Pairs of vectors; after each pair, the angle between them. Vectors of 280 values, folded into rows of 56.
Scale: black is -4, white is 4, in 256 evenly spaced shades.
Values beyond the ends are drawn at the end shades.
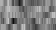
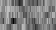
nearly parallel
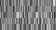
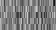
nearly opposite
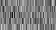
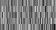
orthogonal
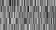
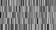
partly opposed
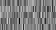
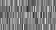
nearly opposite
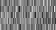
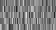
orthogonal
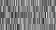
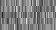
partly aligned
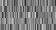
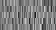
partly opposed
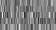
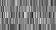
nearly opposite
